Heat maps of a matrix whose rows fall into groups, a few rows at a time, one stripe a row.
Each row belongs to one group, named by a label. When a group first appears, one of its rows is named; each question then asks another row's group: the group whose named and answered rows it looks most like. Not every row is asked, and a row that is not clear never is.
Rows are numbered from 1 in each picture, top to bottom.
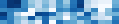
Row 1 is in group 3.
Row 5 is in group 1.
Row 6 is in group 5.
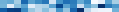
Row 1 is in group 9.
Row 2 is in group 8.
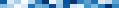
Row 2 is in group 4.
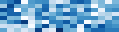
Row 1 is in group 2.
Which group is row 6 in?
3
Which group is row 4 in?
3
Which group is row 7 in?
8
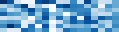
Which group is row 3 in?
9
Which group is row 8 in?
9
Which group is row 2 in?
3
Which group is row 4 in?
1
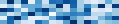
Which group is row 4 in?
9
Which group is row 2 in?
8
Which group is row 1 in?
3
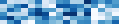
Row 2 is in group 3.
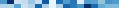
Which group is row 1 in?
5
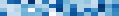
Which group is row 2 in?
8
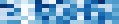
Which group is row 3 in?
2
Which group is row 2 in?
1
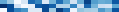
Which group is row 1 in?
4
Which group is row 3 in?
5
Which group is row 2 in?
1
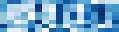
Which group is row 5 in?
8
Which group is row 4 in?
8
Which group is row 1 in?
3
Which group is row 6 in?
4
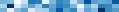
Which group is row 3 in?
8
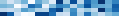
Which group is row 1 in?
8
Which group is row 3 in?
8
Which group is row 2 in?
4
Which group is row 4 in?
1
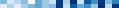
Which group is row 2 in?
8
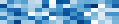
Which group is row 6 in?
2
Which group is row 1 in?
5
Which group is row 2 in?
1
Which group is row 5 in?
9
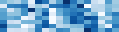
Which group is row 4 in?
9
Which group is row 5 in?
2
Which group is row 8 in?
4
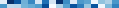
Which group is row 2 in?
9
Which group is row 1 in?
5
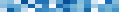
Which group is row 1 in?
9
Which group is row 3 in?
2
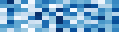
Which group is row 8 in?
8
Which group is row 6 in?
5
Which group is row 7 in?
5
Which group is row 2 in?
2
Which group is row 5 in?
4
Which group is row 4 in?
2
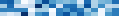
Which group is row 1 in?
1
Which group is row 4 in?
9
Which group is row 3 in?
3
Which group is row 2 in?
2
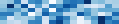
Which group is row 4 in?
1
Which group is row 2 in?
3
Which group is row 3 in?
5
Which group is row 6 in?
4
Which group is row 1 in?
2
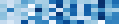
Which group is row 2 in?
8
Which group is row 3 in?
2
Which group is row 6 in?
9
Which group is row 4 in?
8
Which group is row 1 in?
8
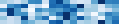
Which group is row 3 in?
3
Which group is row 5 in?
9
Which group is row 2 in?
3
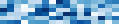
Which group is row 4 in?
9
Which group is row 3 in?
1
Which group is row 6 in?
2
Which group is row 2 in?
5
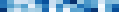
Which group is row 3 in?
1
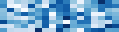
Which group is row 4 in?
9
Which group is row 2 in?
4
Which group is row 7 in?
9
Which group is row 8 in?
4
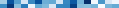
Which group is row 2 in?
3
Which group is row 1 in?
2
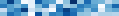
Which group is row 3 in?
3
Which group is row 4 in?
3
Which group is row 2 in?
1
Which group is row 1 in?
2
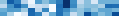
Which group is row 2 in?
3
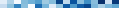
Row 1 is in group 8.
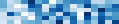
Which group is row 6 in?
8
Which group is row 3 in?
4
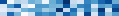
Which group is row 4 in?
2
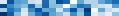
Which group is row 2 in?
1
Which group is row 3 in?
2
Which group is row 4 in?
1
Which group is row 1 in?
5
